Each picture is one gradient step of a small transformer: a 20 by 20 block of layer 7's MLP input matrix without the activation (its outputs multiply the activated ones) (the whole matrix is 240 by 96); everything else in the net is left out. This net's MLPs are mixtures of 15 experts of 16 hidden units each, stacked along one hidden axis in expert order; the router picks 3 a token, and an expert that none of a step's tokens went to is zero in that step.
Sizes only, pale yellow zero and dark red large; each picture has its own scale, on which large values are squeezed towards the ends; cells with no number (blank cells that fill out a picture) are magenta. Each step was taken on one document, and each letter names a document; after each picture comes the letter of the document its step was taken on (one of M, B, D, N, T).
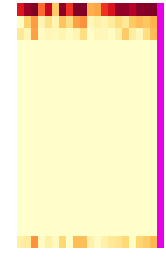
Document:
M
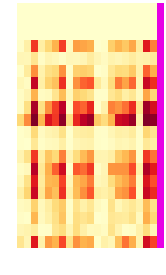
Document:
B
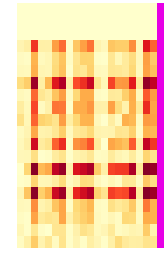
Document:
B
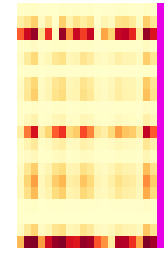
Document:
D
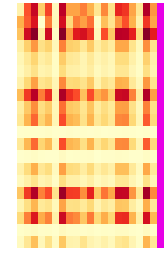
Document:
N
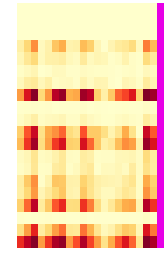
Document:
D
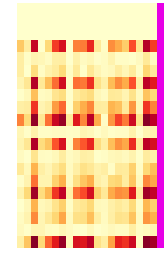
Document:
B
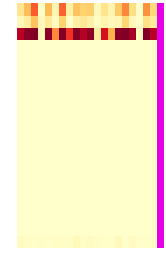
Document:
N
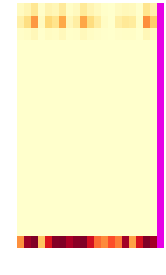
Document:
D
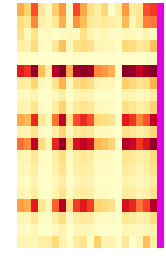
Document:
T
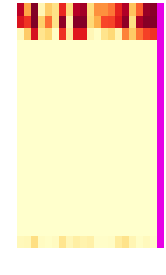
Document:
M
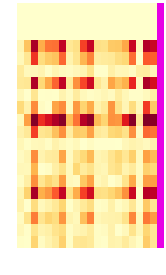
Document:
B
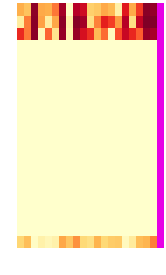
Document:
T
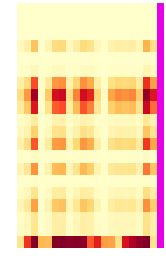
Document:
D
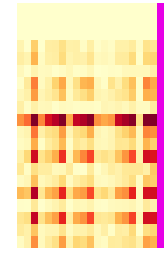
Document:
B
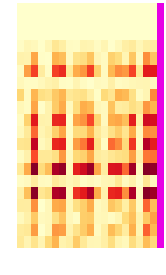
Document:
B
